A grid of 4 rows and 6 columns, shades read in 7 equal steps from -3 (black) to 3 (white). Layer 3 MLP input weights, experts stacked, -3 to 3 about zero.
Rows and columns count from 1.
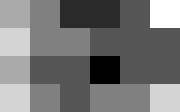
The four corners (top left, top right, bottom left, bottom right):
1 3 2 2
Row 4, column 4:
0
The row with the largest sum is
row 4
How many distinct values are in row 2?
3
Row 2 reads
2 0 0 -1 -1 -1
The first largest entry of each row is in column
6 1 1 1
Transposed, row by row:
1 2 1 2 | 0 0 -1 0 | -2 0 -1 -1 | -2 -1 -3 0 | -1 -1 -1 0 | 3 -1 -1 2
